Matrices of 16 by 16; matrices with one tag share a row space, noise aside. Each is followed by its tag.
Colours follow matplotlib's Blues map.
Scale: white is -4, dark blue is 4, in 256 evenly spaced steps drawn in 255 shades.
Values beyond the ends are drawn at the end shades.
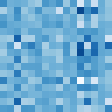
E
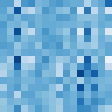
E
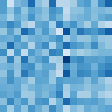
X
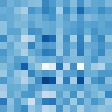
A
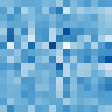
X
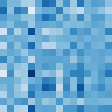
A
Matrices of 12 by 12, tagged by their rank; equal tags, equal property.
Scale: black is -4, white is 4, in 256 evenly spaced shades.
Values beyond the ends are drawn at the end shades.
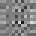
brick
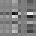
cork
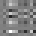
cork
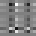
cork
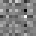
brick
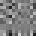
brick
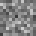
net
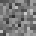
net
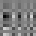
cork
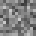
net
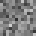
net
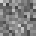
net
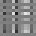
cork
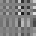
cork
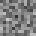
net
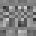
brick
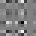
cork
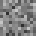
net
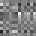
brick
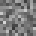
net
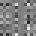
brick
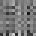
brick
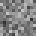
net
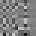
brick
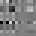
brick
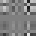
cork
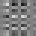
cork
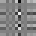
cork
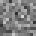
net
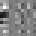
brick
